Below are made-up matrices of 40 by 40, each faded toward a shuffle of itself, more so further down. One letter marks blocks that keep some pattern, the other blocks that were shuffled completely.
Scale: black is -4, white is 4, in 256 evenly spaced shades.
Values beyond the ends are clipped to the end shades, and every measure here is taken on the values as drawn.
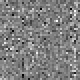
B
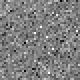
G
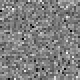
G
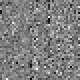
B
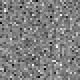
G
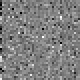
B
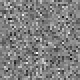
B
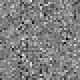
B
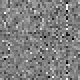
B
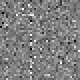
B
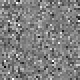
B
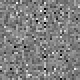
B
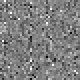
B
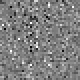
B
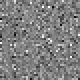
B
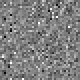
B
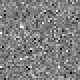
G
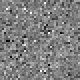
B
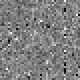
B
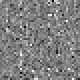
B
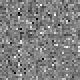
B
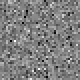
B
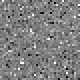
G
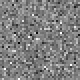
G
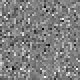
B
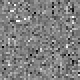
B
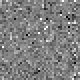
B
